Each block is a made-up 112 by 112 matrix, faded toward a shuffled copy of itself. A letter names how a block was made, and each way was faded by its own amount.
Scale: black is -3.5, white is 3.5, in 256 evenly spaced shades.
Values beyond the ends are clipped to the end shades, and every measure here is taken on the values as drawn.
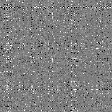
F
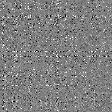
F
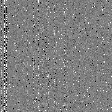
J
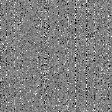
J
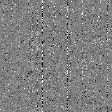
J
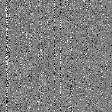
J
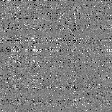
F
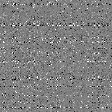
F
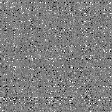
F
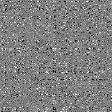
F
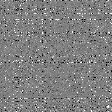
F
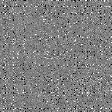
F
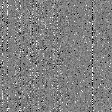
J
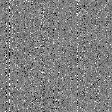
J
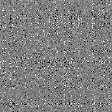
F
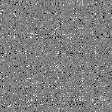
F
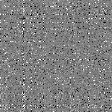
F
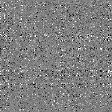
F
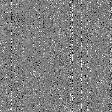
J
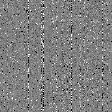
J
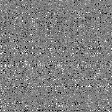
F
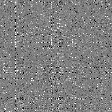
F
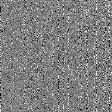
J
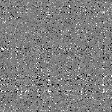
F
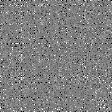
F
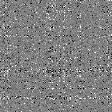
F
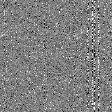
J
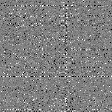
F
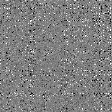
F
